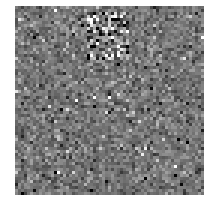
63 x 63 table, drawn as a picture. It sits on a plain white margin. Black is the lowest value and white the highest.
The distribution is heavy-tailed on both sides. Values change most from cell to cell in the top middle. Neither half mirrors the other. An odd patch, rougher than its surroundings, sits in the top middle. Fine speckle covers the field.
